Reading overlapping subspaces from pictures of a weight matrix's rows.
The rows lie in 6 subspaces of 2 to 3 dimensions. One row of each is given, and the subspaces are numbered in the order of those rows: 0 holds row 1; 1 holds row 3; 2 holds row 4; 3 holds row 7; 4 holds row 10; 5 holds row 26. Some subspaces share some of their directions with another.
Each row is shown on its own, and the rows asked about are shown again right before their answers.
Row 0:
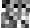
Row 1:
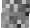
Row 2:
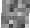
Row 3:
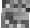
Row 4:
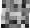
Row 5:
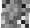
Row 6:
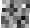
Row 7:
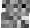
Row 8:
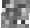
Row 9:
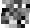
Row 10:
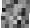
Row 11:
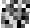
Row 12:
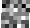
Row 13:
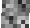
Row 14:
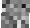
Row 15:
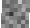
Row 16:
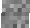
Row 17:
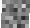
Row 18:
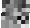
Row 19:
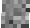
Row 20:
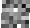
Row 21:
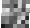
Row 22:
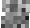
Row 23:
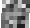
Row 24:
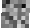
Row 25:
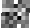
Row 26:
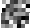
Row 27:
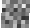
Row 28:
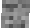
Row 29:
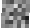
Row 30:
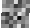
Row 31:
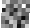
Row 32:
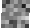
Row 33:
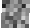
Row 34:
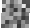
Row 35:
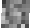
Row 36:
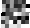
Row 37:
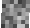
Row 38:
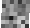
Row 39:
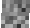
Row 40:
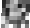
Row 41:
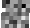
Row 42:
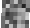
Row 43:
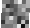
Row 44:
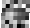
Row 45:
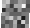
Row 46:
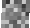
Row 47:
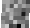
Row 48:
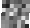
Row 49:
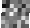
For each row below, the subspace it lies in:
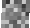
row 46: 0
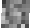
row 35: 2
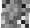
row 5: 5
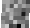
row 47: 5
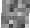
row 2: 3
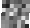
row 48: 1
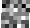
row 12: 4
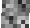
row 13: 0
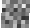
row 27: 3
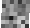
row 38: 0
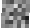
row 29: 3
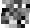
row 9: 2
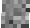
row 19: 5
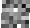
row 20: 4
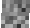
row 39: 0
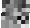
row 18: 5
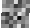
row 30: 4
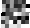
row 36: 5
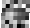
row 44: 1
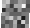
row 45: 5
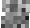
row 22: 2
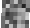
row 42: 1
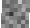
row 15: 0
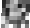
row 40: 2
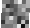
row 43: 0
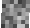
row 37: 0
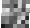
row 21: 2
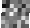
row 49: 1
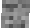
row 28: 3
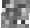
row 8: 4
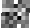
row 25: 4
